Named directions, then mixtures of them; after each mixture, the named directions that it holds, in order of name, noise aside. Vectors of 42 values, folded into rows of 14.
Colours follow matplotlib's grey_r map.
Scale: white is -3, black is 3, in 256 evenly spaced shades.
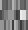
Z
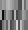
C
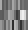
Z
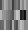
Z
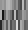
C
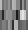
C, Z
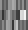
C, Z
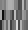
C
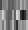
C, Z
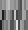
C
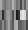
C, Z
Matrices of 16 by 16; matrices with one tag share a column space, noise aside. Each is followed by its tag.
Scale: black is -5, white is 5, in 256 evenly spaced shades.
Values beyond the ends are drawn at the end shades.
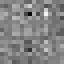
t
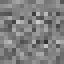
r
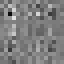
t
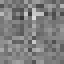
t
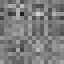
t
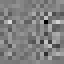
r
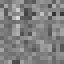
t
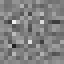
r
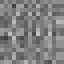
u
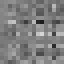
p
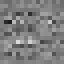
r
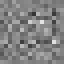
r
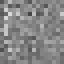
t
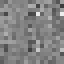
t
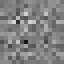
r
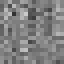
t
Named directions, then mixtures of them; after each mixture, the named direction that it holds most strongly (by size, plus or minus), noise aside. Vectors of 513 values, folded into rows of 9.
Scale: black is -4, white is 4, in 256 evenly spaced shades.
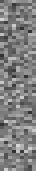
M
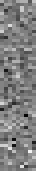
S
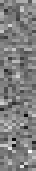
S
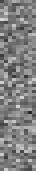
M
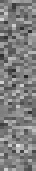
M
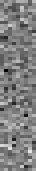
S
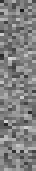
M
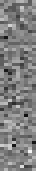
S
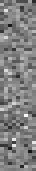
S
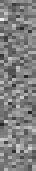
M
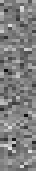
S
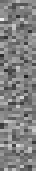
M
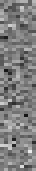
S
